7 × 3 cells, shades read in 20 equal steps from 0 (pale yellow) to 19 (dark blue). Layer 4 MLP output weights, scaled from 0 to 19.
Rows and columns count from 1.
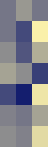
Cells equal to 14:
1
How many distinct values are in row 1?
2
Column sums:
72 86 43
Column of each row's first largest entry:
1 2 2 3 2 2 2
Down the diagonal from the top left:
11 15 6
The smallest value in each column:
7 8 0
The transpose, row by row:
11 11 9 7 15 10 9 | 8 15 14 9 19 11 10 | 11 0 6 16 1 7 2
